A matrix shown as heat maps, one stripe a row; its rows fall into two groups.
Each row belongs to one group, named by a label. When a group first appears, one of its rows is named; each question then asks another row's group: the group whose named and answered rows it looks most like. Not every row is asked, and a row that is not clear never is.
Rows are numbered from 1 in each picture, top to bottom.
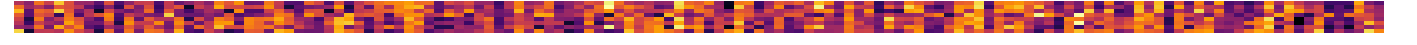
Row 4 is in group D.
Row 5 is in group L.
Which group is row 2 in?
L
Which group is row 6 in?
L
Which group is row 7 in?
L
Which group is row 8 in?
L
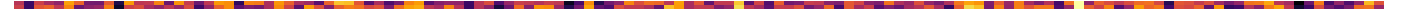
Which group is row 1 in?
L
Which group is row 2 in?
D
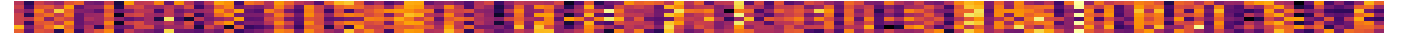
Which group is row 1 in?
L
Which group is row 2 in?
D
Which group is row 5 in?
D
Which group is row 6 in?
D
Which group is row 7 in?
D
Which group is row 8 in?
D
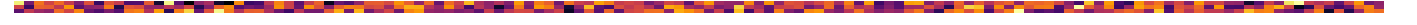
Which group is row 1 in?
D
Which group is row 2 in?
D
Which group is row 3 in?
L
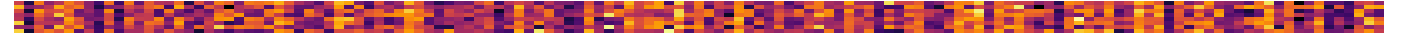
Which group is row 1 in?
L
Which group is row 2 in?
L
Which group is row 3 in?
D
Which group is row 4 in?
D
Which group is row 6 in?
L
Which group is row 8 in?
D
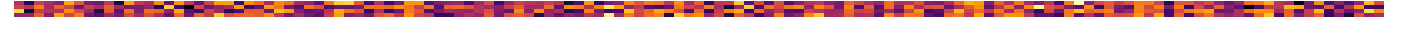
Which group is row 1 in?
L
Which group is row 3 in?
L
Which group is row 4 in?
L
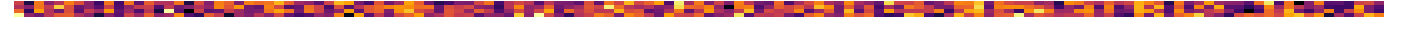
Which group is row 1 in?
L
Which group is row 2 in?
D
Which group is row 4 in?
L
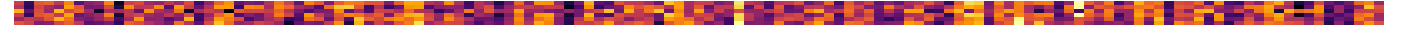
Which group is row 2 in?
L
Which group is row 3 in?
L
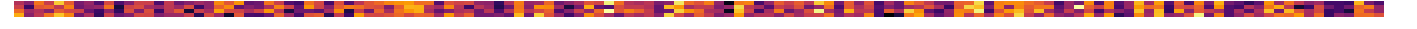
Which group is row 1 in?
D
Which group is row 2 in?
D
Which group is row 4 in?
D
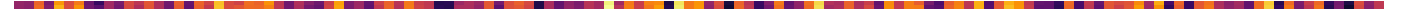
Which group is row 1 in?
L
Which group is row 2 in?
L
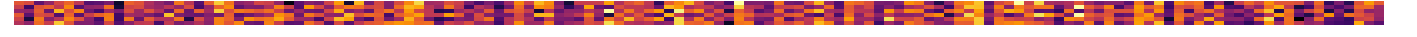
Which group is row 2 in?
D
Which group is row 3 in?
L
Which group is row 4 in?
D
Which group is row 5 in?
L
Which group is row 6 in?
D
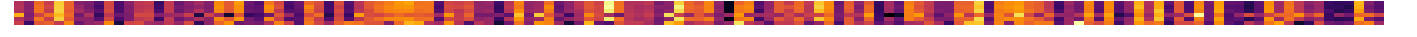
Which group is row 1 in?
D
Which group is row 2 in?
D
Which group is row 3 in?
D
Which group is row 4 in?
D
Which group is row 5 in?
D
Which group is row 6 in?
D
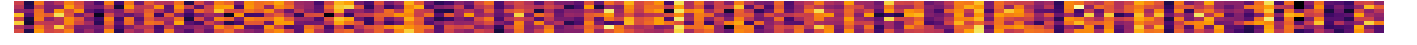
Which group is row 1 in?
L
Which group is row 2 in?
L
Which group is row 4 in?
D
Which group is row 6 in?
L
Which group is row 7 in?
D
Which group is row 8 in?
D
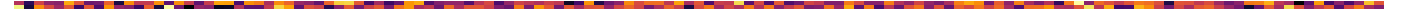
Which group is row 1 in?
L
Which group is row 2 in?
D
